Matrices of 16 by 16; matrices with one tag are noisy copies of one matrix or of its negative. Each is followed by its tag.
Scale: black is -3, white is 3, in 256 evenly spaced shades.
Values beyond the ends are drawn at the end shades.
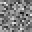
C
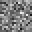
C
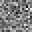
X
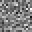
X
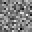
C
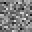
C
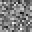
C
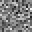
X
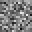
C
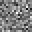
X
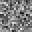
C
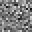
X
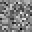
C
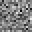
X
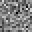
X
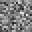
C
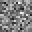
C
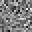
X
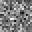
C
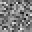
C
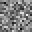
C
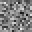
C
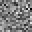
X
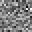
X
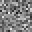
X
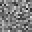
X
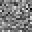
X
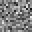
X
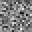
C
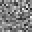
X
